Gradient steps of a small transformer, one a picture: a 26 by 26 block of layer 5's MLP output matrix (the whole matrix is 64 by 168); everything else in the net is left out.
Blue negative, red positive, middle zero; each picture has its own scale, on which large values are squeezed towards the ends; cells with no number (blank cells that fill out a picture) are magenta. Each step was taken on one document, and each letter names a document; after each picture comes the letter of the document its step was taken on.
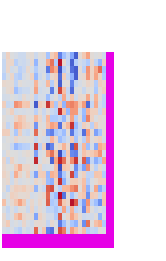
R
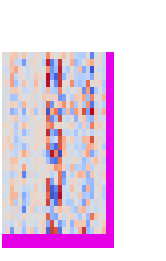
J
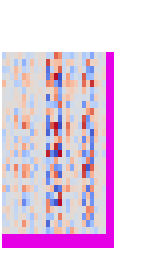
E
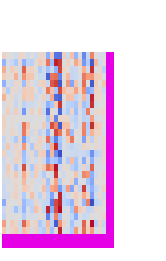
E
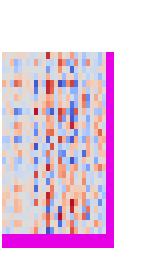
R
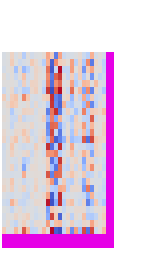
J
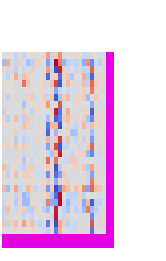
E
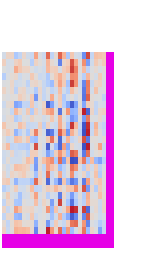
R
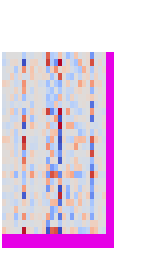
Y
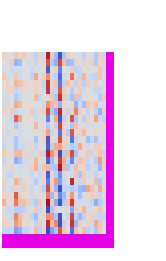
R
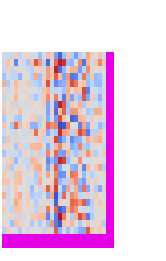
R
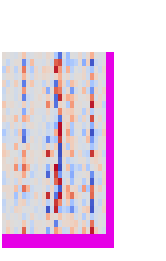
E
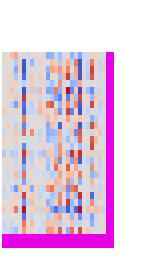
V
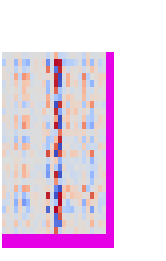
E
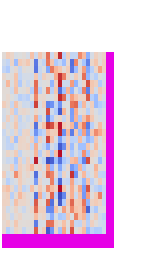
R
